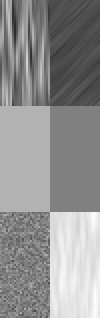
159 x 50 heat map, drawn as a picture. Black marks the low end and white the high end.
It is made of 3 by 2 panels. Panel 1,1: middling, streaked downward, strong in contrast. Panel 1,2: low, slanting up to the right, faint in contrast. Panel 2,1: high, flat. Panel 2,2: middling, flat. Panel 3,1: middling, fine-grained. Panel 3,2: very high, streaked downward, faint in contrast.
